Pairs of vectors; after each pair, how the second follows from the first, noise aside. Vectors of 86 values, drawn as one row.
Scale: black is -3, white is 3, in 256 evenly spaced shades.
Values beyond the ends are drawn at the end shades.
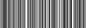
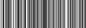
wrapped around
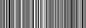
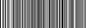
wrapped around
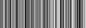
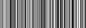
sign-scrambled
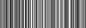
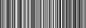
reversed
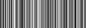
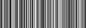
wrapped around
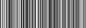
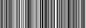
wrapped around
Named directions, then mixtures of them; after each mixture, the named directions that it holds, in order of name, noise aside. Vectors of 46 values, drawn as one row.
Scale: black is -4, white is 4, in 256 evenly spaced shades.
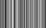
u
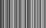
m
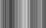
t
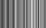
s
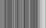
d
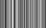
u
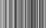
s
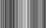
t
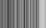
d, s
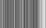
d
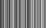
m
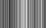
m, t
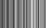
s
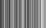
d, m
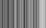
d, s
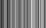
m, s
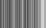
d, m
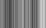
d, t
